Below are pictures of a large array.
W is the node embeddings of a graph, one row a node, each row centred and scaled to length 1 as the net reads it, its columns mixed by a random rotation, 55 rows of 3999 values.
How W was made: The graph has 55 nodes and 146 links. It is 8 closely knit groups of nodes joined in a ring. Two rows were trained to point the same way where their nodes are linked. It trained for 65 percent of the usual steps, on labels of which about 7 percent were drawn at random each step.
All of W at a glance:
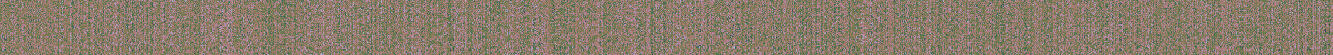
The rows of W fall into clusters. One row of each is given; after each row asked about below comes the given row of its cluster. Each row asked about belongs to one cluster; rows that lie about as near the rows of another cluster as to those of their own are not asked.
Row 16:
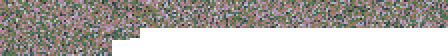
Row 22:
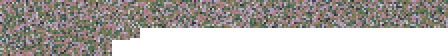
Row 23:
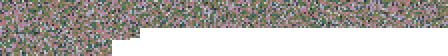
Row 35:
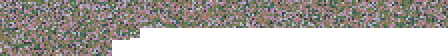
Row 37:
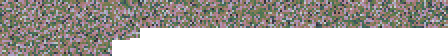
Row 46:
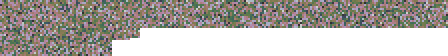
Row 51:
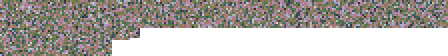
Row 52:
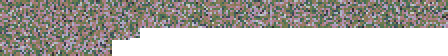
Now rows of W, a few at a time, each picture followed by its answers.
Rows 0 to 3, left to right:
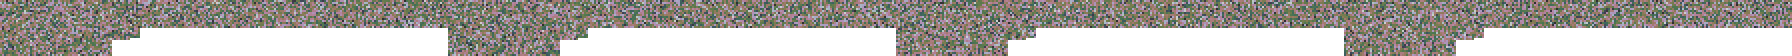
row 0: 16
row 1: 52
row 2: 37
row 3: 23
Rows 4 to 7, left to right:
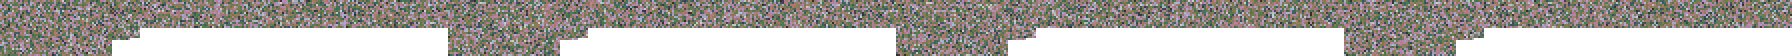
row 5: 35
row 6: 35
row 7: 51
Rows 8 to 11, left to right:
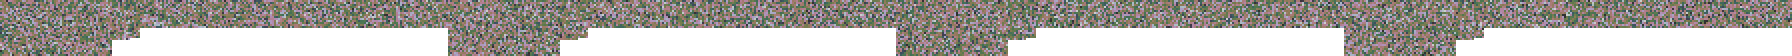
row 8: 52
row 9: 46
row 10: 16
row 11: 46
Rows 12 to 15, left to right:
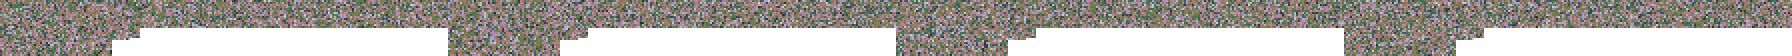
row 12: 52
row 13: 22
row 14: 23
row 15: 51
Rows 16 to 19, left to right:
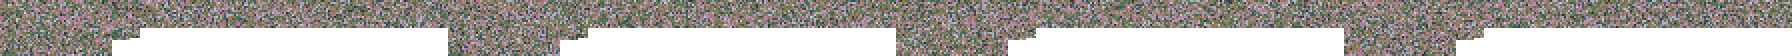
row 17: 16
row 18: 35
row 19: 46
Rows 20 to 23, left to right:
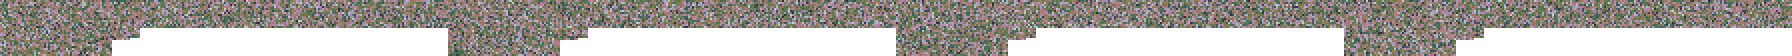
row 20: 46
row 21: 16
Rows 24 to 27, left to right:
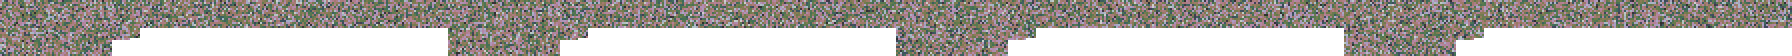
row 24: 51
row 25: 22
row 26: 23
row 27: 37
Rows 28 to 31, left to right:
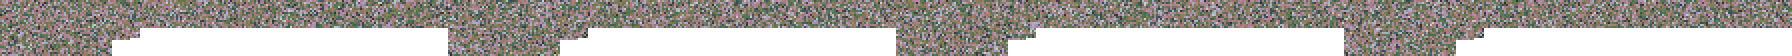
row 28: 37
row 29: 51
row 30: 46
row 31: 51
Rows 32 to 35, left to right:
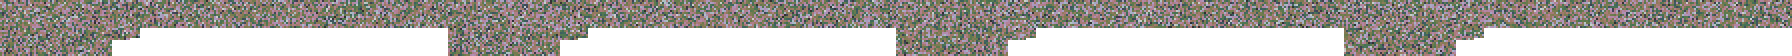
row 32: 16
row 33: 16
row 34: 22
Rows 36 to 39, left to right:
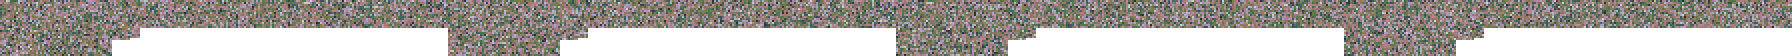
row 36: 37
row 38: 35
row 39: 23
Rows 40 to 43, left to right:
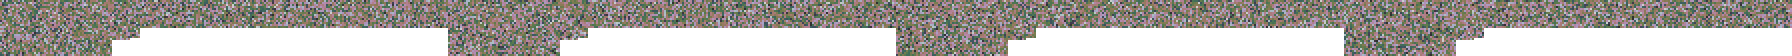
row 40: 23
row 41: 37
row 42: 16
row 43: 22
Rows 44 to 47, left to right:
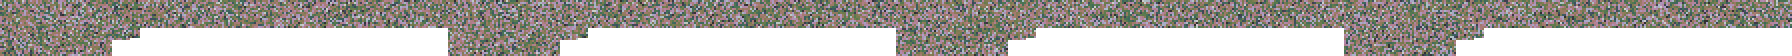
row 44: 16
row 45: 51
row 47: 46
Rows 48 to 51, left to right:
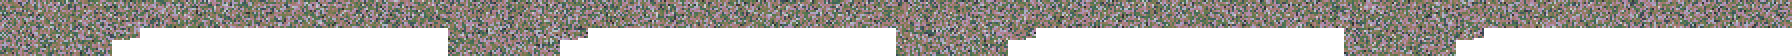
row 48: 46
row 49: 23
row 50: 23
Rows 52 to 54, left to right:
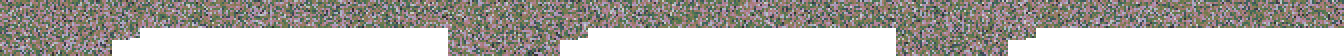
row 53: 46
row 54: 22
